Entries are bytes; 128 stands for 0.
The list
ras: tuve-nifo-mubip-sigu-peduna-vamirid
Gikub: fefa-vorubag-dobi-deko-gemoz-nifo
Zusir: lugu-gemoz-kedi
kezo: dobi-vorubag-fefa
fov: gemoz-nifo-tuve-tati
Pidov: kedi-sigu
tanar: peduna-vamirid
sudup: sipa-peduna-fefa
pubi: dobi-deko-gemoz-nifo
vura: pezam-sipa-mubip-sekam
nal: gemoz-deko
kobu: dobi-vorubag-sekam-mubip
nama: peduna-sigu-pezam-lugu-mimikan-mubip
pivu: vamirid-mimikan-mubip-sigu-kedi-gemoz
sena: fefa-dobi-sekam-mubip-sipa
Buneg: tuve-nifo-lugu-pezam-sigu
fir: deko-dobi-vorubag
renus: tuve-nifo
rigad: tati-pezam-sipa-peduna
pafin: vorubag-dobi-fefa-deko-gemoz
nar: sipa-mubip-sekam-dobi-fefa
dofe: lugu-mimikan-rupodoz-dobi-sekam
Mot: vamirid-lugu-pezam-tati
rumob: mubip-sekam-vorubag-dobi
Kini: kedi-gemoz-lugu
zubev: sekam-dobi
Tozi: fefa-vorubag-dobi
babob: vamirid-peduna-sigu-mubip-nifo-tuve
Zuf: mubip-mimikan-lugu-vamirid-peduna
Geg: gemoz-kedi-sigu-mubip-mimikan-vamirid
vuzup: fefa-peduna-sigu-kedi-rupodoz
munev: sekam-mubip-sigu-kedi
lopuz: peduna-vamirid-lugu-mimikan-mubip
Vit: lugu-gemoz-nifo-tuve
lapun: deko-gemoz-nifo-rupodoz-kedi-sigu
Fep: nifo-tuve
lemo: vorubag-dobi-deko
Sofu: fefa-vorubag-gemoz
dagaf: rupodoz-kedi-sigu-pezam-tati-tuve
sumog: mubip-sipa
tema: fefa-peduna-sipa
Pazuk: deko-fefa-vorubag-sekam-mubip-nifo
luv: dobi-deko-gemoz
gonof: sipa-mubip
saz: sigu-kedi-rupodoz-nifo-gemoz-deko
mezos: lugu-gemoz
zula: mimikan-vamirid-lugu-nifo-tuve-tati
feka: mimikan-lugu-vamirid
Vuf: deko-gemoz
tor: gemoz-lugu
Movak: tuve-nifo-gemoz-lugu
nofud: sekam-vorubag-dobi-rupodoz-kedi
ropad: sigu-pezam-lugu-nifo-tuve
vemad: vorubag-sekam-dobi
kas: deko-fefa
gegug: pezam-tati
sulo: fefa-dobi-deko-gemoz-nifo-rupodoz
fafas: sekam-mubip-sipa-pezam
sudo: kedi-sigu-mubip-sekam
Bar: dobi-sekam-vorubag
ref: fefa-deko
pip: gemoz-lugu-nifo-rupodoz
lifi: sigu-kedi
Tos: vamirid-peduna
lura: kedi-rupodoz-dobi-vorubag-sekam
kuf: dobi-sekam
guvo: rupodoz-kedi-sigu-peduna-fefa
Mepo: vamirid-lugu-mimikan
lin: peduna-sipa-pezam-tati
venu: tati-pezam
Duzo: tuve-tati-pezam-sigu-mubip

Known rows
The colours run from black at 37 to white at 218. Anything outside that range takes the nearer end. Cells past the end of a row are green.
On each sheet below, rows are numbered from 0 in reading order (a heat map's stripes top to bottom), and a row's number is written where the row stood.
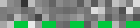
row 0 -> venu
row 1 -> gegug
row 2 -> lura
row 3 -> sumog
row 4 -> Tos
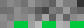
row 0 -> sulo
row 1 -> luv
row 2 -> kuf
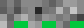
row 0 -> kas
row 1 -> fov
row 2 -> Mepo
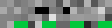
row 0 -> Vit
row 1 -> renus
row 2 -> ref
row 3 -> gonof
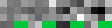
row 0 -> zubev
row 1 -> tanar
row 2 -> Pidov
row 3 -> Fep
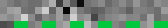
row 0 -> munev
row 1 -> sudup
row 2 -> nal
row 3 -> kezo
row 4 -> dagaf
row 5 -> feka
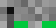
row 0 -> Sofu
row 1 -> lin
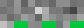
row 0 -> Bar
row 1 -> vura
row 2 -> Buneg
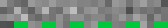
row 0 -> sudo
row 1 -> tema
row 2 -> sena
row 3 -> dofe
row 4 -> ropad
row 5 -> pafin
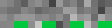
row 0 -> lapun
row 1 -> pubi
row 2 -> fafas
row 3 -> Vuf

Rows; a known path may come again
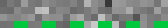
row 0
guvo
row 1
nar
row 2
nofud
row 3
venu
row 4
Mot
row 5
babob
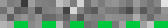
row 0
kuf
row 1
zula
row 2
Tos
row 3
vuzup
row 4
ras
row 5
tanar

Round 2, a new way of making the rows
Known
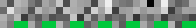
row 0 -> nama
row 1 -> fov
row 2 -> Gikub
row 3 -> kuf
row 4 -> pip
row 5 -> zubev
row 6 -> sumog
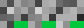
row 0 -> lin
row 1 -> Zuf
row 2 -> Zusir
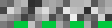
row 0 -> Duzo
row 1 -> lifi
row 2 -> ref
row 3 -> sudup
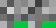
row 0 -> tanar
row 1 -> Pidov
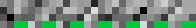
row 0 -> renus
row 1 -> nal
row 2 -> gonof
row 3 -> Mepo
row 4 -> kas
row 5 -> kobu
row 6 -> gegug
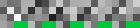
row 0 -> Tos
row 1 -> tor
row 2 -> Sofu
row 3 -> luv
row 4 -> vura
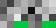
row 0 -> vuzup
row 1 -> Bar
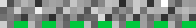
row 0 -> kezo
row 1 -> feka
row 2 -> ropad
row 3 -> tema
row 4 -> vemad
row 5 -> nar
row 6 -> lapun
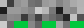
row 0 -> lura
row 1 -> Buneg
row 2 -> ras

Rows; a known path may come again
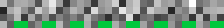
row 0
Sofu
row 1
kuf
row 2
Pidov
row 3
lopuz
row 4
pafin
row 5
zula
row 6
sena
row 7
Vit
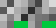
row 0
nama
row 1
sudo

